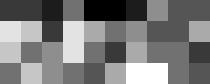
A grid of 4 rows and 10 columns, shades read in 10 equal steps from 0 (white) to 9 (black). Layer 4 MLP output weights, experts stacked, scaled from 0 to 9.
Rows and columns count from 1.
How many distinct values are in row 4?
6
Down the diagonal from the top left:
7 2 4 5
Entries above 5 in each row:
8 3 2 2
